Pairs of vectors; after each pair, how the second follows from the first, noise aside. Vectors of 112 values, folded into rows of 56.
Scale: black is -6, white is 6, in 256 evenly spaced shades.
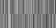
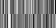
scaled up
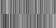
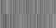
shrunk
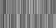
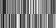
scaled up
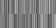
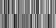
scaled up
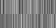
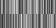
scaled up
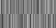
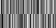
scaled up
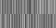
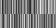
scaled up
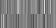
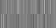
shrunk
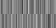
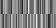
scaled up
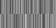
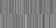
shrunk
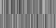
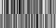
scaled up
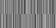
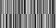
scaled up
